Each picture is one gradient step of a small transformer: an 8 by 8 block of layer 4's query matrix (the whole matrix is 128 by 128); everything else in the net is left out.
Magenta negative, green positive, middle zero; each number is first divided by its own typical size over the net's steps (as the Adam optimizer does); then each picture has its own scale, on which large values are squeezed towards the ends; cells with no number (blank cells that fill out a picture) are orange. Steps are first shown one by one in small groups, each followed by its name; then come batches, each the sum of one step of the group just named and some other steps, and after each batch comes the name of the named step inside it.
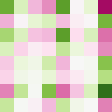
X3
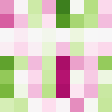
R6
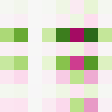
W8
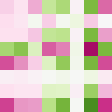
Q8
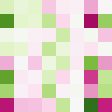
W8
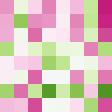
Q8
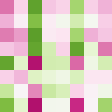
W8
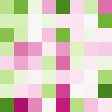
X3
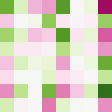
X3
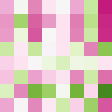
Q8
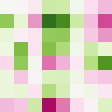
W8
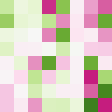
X3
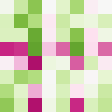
Q8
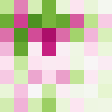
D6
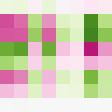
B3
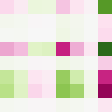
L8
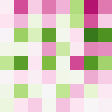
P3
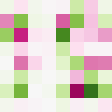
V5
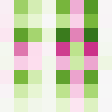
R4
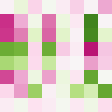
B3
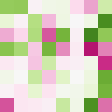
B3
